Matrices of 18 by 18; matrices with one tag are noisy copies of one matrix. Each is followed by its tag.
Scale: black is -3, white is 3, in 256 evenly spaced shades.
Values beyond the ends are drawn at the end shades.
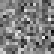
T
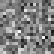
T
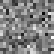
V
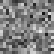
V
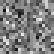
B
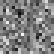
B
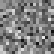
T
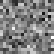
V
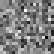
T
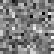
V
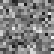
V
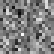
B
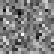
B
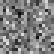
B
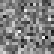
T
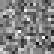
T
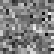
V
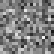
T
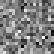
T
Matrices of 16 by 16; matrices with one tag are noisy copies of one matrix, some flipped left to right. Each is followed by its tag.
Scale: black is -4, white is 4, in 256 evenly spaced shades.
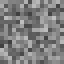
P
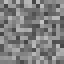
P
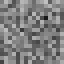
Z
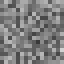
Z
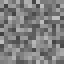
P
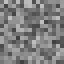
P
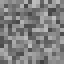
P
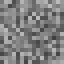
Z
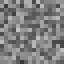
P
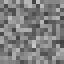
P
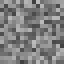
P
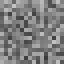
Z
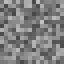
P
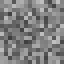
Z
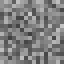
Z
